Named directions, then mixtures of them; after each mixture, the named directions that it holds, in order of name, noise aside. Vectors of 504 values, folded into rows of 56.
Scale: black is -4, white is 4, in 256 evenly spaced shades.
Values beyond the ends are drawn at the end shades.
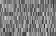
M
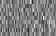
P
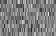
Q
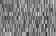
M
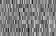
P, Q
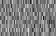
P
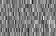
P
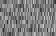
M, Q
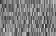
M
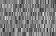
M, Q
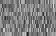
M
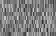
M, P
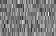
Q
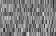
M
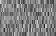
M, Q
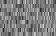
M, Q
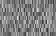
M, P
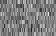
Q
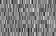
P, Q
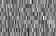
P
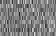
P, Q
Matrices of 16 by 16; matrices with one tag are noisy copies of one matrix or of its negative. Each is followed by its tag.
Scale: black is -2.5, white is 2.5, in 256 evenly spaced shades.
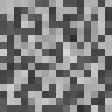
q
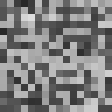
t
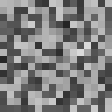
q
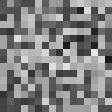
t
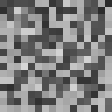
q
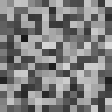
q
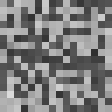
t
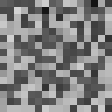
q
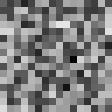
q
